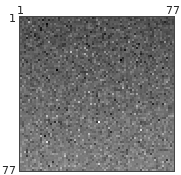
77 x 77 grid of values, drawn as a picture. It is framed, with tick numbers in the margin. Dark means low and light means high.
No regular stripes run through it. The grain is fine, like static. The field climbs toward the bottom. No row or column stands out.
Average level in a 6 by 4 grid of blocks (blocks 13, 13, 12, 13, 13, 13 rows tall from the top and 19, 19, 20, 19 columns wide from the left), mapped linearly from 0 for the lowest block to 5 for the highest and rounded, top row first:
0 0 0 0
1 1 1 1
2 2 2 2
3 3 3 3
4 4 4 4
5 5 5 5
